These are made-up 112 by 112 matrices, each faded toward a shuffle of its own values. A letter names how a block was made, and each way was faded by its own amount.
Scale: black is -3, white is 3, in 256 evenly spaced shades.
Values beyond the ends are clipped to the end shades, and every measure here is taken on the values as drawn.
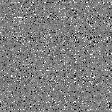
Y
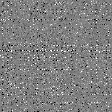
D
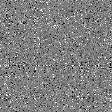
Y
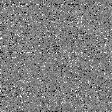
Y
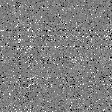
D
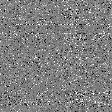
Y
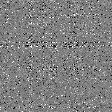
D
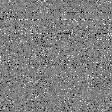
D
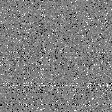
Y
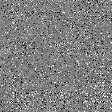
Y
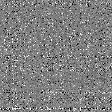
D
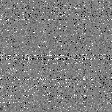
D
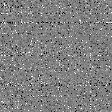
D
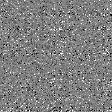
Y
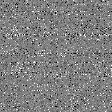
D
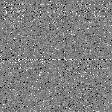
Y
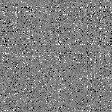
D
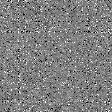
Y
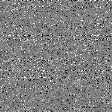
Y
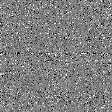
Y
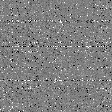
D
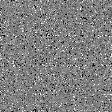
Y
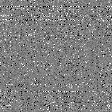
D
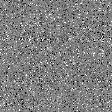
Y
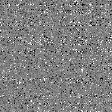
D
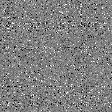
Y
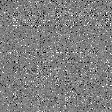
Y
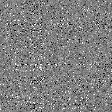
Y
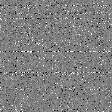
D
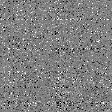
D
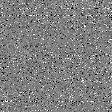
Y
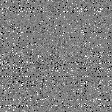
D
